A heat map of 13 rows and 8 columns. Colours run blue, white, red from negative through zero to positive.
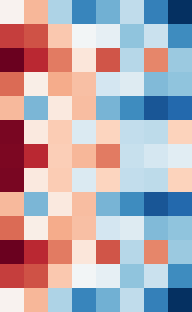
The field climbs toward the left. Stripes running across repeat 3 times from top to bottom. The top and bottom halves mirror each other.
